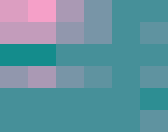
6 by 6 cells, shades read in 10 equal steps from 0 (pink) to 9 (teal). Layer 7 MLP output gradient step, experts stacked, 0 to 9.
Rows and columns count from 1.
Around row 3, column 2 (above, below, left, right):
2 3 9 7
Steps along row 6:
same same same same down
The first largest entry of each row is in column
5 5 1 5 6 1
